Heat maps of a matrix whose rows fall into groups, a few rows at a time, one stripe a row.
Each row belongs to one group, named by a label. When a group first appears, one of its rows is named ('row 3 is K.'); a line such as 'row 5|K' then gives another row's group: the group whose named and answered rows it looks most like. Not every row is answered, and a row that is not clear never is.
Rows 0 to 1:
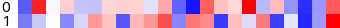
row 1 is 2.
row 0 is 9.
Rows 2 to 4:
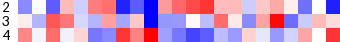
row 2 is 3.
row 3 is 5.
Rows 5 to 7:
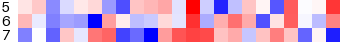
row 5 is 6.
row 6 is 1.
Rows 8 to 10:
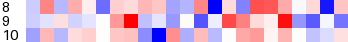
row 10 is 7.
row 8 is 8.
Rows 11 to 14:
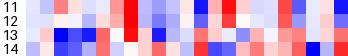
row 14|6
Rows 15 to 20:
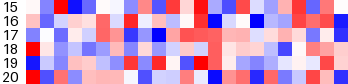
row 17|3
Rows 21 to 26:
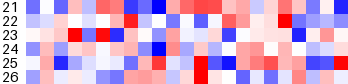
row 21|3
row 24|7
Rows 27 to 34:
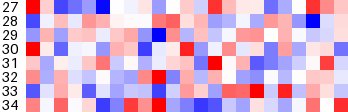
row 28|2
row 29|7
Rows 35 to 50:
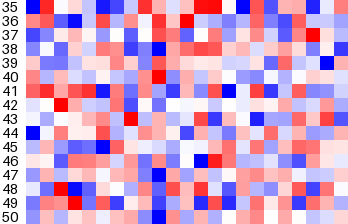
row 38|3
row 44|2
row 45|1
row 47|7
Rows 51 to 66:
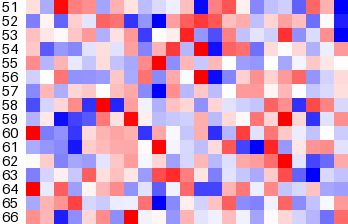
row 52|3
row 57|7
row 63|2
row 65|5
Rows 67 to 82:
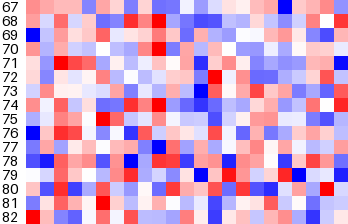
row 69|2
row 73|9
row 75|2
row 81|2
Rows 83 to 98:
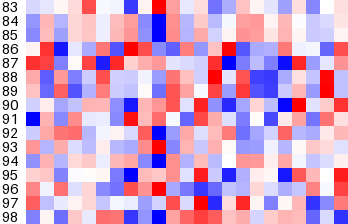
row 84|7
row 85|7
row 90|6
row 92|5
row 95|6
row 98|3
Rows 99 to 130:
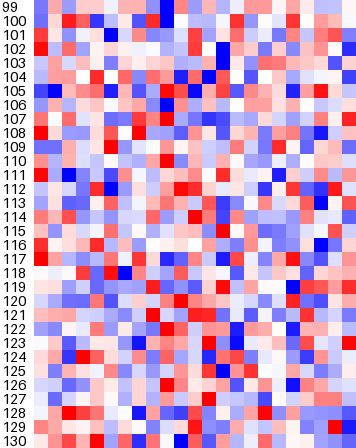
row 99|7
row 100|5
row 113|6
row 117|5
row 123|6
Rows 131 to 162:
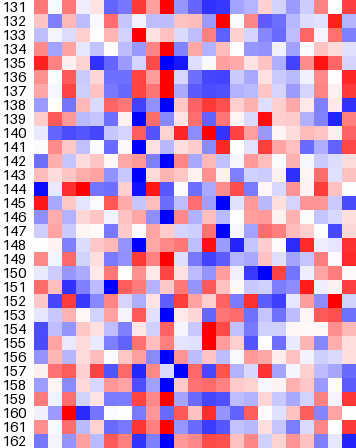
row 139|9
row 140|1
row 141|9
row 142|7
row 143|6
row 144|5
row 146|7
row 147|8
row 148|6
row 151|1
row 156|7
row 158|3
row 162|3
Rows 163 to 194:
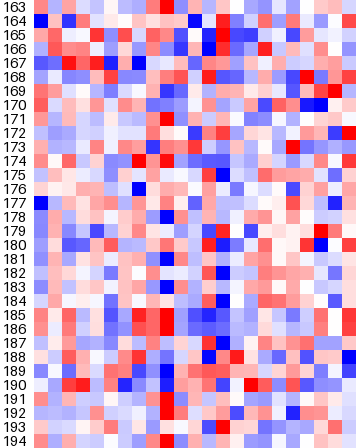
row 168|6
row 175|8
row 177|2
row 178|7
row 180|6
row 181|7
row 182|8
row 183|7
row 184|8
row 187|8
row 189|3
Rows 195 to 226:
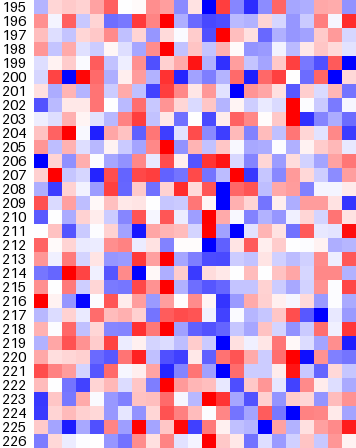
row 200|8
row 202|2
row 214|5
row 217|2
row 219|2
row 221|5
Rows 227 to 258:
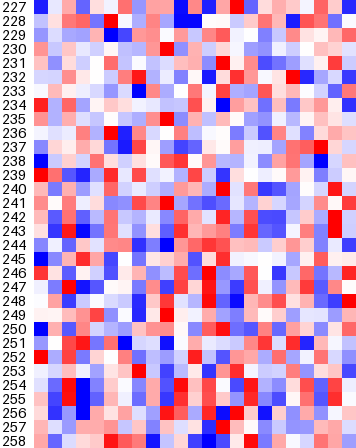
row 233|9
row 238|2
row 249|6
